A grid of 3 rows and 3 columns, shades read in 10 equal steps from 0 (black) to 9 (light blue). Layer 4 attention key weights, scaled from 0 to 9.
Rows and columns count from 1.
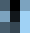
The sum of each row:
11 17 16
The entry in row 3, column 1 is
4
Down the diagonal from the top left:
4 1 9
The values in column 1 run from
4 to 7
